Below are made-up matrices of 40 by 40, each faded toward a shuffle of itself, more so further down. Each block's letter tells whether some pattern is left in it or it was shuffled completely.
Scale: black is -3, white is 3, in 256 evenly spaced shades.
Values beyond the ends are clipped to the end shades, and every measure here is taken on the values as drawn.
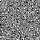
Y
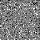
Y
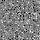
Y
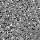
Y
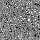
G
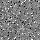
G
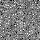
Y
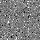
Y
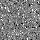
G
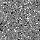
Y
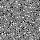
G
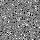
G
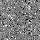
Y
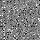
Y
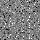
Y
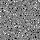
G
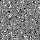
Y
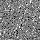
G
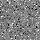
Y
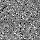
G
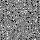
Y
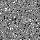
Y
